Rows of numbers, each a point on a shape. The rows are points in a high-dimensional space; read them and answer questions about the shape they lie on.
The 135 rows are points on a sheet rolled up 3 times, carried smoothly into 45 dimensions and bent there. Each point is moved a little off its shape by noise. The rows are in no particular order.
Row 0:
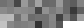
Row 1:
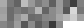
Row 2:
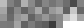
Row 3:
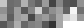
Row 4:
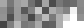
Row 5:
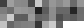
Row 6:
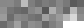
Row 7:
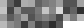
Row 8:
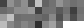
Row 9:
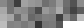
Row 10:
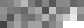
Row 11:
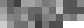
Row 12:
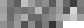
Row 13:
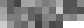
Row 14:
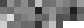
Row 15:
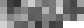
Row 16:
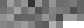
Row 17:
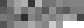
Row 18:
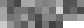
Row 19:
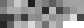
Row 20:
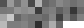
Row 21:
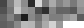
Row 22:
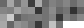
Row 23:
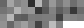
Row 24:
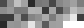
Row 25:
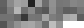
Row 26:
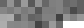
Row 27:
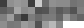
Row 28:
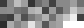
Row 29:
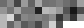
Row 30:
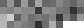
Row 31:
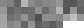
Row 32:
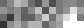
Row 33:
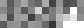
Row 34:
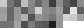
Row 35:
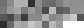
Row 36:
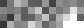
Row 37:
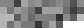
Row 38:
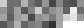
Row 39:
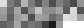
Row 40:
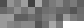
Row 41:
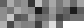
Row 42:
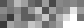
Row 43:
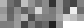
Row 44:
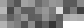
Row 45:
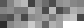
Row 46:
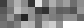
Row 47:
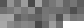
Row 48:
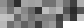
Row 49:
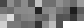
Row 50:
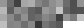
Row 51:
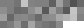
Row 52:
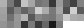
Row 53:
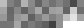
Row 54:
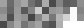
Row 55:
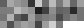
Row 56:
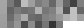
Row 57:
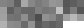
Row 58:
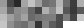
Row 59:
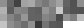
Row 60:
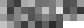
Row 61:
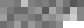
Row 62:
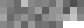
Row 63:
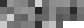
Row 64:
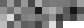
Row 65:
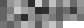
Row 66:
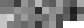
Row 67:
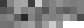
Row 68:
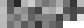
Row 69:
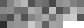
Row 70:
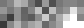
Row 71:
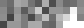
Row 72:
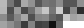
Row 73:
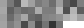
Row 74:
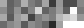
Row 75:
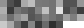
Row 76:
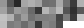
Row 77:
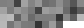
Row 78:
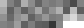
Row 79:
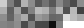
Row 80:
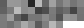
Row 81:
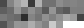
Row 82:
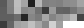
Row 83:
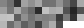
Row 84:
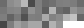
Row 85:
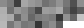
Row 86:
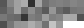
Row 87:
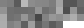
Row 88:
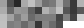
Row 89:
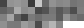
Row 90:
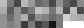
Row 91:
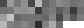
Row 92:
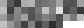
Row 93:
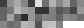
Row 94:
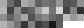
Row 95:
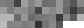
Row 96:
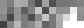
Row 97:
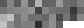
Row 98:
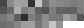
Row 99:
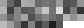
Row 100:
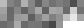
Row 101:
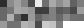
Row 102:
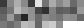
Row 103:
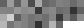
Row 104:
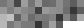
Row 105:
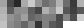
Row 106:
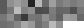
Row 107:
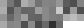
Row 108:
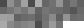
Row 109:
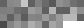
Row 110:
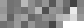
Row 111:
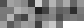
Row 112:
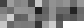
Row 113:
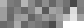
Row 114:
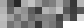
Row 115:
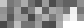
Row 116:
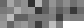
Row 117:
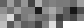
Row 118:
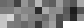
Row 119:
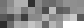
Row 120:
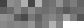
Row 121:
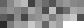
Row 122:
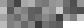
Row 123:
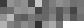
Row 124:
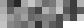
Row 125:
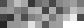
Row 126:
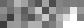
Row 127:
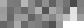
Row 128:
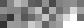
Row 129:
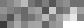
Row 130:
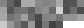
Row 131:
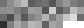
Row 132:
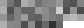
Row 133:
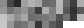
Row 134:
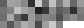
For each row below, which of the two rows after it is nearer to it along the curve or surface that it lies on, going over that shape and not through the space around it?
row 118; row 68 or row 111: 68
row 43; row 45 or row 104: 45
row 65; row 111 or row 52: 111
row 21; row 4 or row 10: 10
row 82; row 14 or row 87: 14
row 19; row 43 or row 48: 43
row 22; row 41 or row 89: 89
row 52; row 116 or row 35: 35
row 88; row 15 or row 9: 15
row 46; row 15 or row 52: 15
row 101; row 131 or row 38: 131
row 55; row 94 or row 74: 94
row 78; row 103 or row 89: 103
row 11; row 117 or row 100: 100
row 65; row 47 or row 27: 27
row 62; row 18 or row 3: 18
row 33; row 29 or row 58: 58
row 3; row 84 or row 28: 28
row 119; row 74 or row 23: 23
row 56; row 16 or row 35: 35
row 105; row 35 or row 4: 4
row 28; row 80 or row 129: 129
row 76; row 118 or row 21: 118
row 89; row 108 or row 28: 108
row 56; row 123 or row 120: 123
